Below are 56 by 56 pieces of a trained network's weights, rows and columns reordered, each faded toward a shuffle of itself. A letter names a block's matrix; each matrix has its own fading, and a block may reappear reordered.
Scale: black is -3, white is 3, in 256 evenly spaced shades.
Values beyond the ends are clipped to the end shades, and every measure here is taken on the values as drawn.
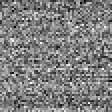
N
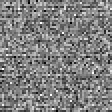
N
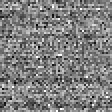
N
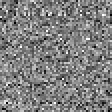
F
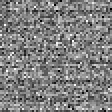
N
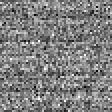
N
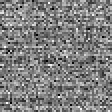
N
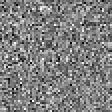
F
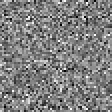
F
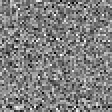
F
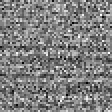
N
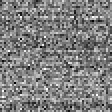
N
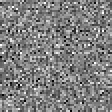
F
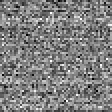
N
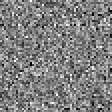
F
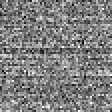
N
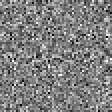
F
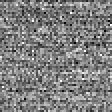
N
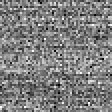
N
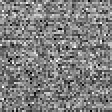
N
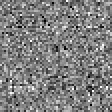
F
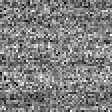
N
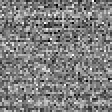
N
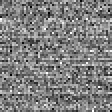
N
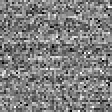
N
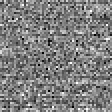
N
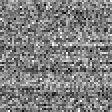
N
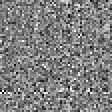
F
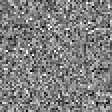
F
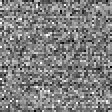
N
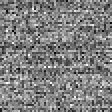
N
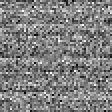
N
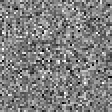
F
